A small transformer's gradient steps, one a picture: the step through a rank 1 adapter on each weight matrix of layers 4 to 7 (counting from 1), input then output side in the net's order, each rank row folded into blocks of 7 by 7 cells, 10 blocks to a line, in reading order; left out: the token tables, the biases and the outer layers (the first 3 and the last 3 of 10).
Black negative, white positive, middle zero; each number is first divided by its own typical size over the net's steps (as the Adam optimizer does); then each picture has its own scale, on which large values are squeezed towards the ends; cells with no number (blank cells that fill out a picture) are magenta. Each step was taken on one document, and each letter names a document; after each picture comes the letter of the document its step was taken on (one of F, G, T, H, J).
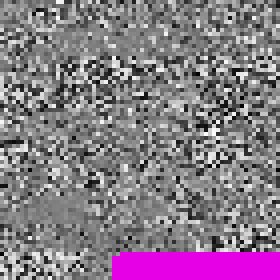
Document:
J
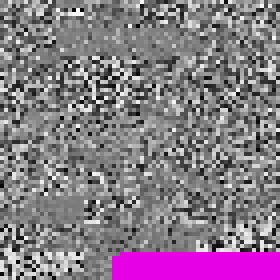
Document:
J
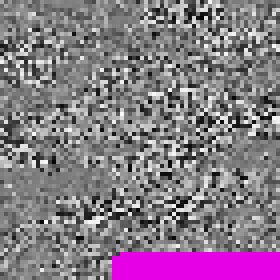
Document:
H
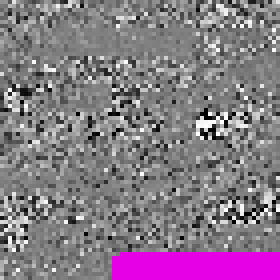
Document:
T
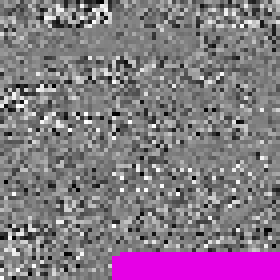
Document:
T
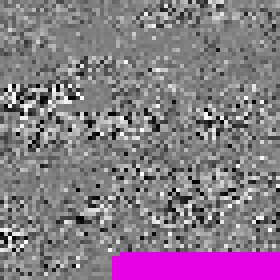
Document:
T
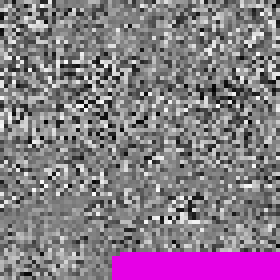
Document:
J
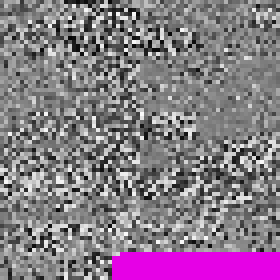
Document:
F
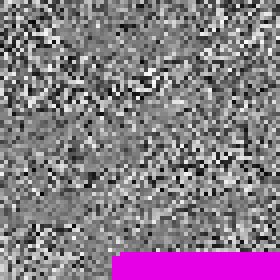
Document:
J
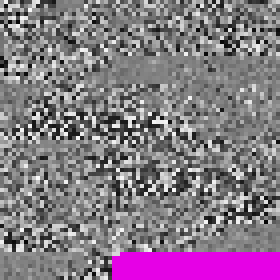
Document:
F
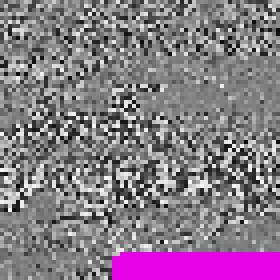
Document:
F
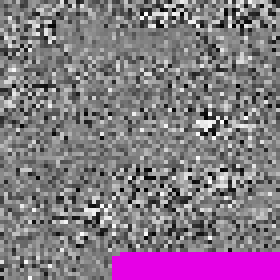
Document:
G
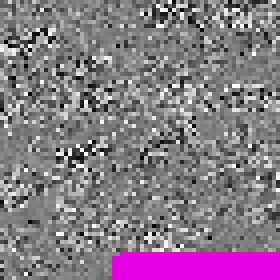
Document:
G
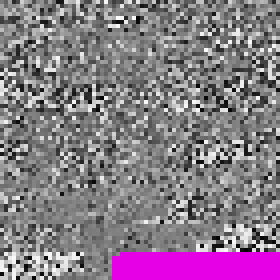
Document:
J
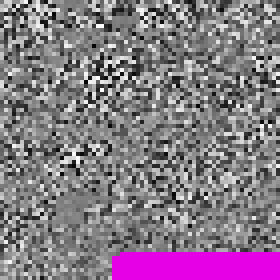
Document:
J
